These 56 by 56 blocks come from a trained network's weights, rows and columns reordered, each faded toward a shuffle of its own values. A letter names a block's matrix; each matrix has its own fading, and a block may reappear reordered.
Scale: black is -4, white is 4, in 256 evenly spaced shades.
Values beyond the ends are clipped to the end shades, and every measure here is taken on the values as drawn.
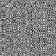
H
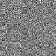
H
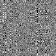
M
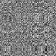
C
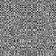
C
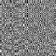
C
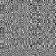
C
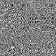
M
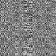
C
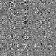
M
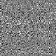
M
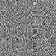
H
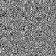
H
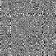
M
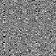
M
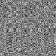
H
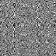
M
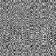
H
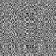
C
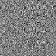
H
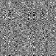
M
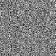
H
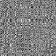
H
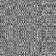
C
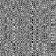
C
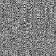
H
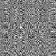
C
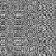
C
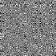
M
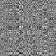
C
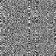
H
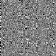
M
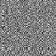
H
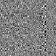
M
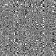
M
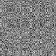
H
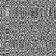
C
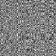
H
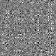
M
